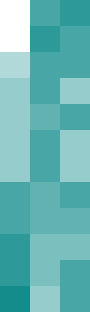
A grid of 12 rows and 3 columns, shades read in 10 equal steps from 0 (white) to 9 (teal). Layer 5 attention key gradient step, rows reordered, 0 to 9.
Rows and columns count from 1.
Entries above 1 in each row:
2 2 3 3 3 3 3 3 3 3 3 3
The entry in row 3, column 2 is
7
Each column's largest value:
9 8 8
